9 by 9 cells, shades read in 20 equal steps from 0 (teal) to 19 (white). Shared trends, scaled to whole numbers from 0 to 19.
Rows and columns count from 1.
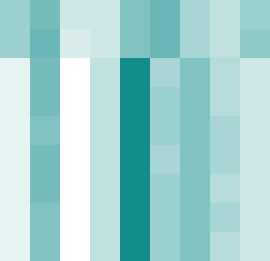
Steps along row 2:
down up down down down up up down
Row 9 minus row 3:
0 1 0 0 0 -1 0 0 0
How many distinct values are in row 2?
8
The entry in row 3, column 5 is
0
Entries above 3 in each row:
9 9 8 8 8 8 8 8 8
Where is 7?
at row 1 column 6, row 2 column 2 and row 2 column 6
